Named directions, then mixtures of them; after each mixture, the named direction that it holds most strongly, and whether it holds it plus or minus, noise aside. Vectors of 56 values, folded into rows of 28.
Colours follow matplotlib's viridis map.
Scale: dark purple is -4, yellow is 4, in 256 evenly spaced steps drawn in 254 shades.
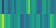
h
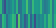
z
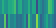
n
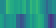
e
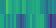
e, plus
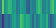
h, minus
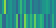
z, minus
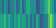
e, minus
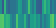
h, plus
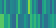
h, plus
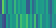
h, minus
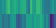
e, plus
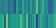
n, minus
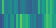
e, minus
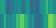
e, minus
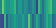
n, plus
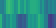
e, plus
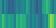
e, minus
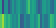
h, plus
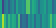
h, plus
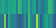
n, plus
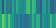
h, plus
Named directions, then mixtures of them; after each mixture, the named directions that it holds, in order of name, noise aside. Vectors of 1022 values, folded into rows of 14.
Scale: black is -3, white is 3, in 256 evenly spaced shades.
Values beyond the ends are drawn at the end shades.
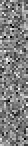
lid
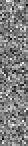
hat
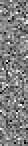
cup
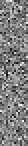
cup, hat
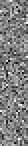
cup, hat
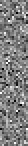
cup, lid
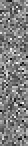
cup, hat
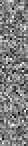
hat, lid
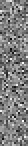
cup, hat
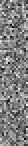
lid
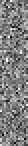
cup, lid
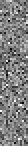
cup, hat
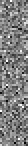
cup, lid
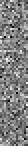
lid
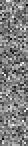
hat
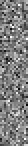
lid
